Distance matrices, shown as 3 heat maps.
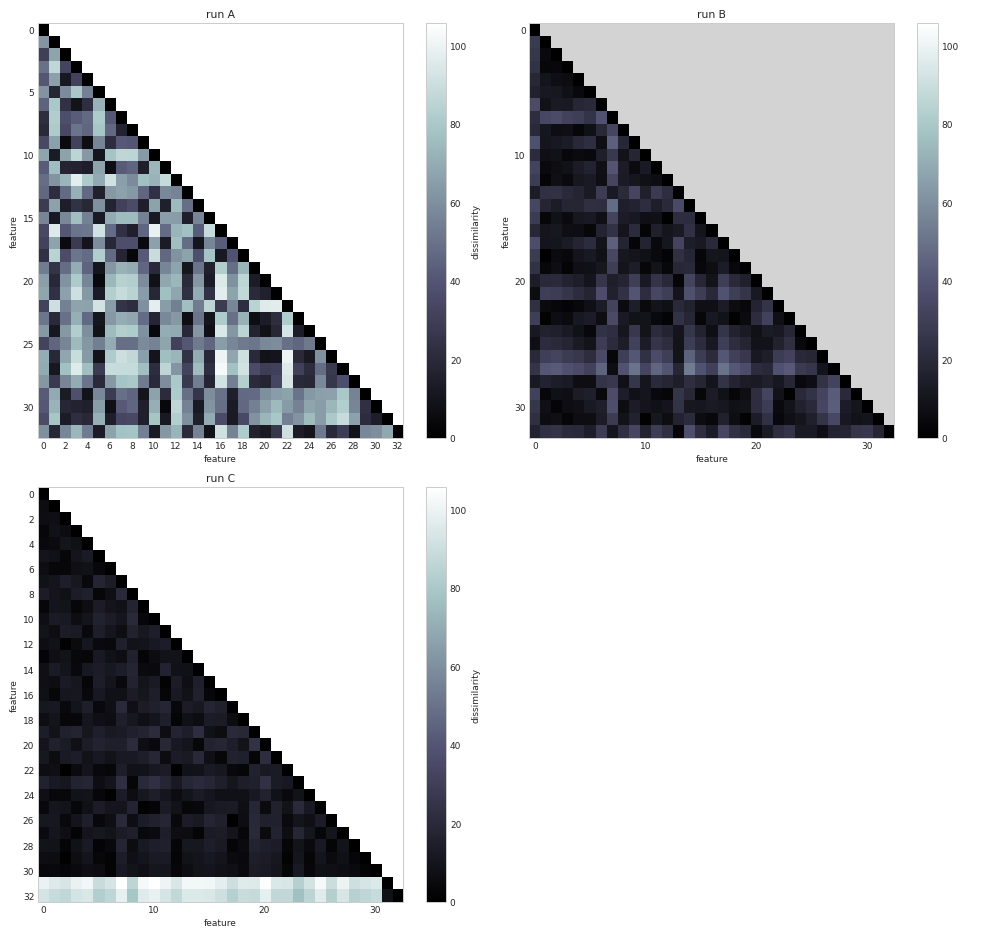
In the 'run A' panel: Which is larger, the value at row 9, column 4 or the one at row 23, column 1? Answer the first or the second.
the second
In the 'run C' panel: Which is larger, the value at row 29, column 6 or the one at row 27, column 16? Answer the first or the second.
the second
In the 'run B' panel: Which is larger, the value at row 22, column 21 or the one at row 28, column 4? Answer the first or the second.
the first
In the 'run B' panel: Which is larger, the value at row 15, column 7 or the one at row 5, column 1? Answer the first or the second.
the first
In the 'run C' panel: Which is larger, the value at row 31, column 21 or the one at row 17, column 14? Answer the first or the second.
the first
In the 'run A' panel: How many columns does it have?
33
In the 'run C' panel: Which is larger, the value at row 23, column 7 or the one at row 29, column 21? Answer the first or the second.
the first
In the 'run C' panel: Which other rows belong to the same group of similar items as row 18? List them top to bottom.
0, 1, 2, 3, 4, 5, 6, 7, 8, 9, 10, 11, 12, 13, 14, 15, 16, 17, 19, 20, 21, 22, 23, 24, 25, 26, 27, 28, 29, 30
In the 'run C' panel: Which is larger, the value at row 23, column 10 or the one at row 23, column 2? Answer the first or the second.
the first
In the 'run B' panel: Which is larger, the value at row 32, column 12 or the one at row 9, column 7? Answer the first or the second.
the second
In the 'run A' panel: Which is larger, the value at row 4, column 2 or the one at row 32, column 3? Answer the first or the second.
the second
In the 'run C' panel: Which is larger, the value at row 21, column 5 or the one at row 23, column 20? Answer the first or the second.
the second
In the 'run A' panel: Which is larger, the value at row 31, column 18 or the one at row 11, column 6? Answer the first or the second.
the first
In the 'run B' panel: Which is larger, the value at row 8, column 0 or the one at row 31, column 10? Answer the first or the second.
the first
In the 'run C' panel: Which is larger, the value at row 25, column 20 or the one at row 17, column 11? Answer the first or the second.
the second
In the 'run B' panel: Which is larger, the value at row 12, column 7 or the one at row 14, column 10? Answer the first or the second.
the first
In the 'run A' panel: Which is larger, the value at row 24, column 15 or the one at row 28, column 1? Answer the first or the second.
the second
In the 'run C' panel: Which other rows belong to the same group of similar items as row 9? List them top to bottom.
0, 1, 2, 3, 4, 5, 6, 7, 8, 10, 11, 12, 13, 14, 15, 16, 17, 18, 19, 20, 21, 22, 23, 24, 25, 26, 27, 28, 29, 30
